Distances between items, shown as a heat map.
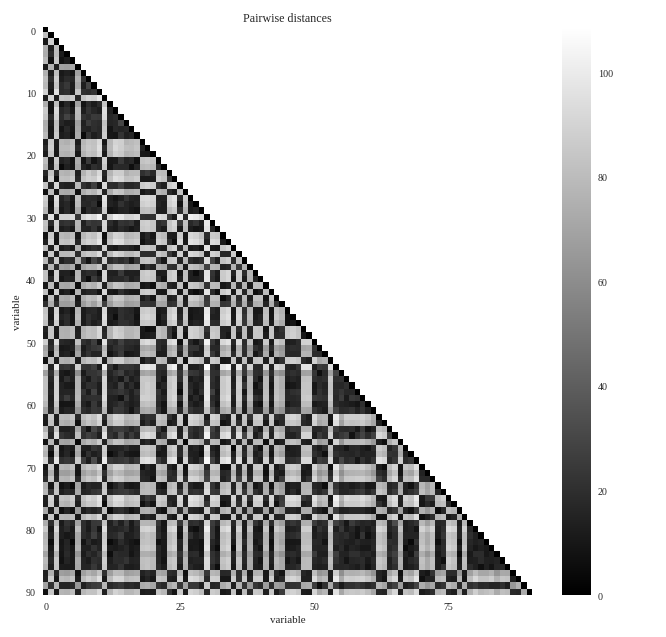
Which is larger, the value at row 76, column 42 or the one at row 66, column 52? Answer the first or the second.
the first
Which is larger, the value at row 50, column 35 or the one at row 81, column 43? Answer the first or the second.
the second
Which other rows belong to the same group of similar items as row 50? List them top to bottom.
1, 3, 4, 5, 7, 8, 9, 10, 12, 13, 14, 15, 16, 17, 21, 22, 25, 27, 28, 29, 31, 32, 35, 37, 39, 40, 42, 45, 46, 47, 51, 52, 54, 55, 56, 57, 58, 59, 60, 61, 64, 65, 67, 68, 69, 73, 74, 77, 79, 80, 81, 82, 83, 84, 85, 86, 89
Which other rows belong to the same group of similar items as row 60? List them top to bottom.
1, 3, 4, 5, 7, 8, 9, 10, 12, 13, 14, 15, 16, 17, 21, 22, 25, 27, 28, 29, 31, 32, 35, 37, 39, 40, 42, 45, 46, 47, 50, 51, 52, 54, 55, 56, 57, 58, 59, 61, 64, 65, 67, 68, 69, 73, 74, 77, 79, 80, 81, 82, 83, 84, 85, 86, 89
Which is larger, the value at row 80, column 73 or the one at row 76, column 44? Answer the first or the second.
the second
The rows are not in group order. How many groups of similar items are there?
2
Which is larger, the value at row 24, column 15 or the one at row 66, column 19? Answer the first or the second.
the first
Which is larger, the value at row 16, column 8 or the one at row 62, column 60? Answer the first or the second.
the second
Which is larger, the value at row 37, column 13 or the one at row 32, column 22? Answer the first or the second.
the first
